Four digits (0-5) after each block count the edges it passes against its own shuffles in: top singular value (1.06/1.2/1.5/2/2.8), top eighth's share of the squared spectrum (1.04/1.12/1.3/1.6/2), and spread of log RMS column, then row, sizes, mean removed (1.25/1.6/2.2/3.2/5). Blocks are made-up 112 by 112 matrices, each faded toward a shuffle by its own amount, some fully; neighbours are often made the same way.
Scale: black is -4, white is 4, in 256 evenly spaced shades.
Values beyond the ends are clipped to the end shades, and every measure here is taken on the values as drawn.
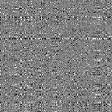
5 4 3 3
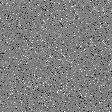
0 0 0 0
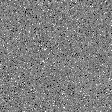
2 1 0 0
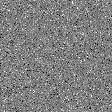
2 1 0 0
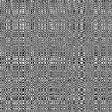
5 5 4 4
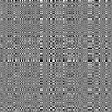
5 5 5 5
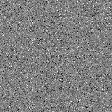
3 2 1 1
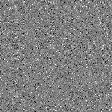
4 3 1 1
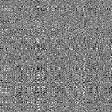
4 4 3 3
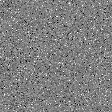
2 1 0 0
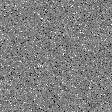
1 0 0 0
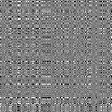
5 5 4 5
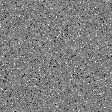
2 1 0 0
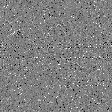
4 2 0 1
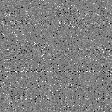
4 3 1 2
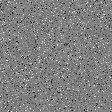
0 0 0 0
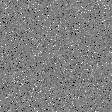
0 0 0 0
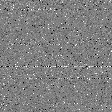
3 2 0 2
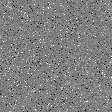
0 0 0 0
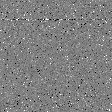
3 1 0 1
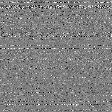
2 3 0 4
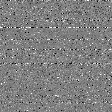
3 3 0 3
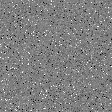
0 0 0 0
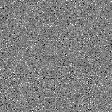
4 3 1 1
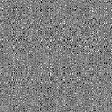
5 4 3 3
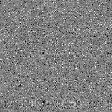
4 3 1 1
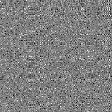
4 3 2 2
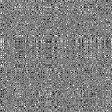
5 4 3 3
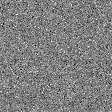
0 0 0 0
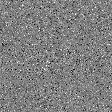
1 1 0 2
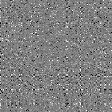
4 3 2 2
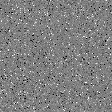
3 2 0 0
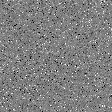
1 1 0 0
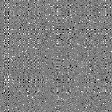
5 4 3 3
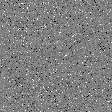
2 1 0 0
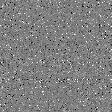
3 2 0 1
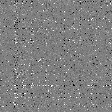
3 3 2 2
